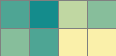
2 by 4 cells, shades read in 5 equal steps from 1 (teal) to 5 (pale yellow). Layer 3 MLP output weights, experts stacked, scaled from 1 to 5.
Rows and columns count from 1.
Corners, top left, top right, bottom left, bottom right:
2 3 3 5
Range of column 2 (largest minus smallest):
1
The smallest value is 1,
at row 1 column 2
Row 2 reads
3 2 5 5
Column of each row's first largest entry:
3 3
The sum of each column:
5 3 9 8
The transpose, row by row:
2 3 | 1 2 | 4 5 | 3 5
